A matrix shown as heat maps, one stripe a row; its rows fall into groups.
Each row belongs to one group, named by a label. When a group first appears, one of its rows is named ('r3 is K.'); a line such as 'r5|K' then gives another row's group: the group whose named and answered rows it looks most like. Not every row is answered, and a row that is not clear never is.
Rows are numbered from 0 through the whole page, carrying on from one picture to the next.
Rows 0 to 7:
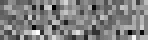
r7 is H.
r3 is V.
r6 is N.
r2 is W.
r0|W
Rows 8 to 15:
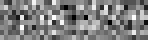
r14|H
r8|N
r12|V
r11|H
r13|V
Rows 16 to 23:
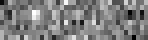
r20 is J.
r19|N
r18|N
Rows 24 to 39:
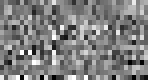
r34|V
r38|H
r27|V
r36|N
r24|H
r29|V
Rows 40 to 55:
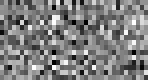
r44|H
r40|J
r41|J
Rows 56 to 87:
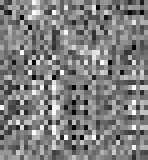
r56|N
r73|H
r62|W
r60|H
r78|H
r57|J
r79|N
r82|N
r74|N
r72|N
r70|V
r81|H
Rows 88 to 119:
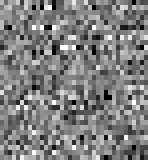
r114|N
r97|W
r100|N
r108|H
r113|V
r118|N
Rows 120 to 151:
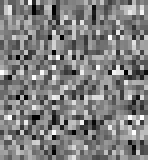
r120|V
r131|J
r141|N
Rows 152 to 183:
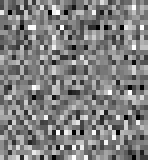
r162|W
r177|W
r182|N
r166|H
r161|H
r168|J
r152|V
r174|W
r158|J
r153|H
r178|J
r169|N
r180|V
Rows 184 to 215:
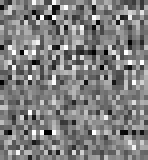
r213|H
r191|N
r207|V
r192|N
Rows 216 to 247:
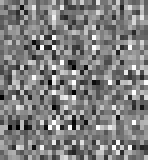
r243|H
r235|W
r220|H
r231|N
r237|W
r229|H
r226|J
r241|J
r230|W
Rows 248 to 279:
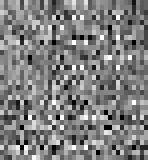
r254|V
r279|N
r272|N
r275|H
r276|J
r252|N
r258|J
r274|V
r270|W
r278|J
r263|J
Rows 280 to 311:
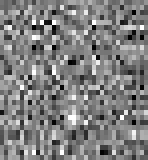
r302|W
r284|N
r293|N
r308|W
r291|J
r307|H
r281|V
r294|N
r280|V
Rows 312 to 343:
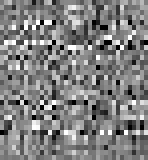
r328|J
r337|N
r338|W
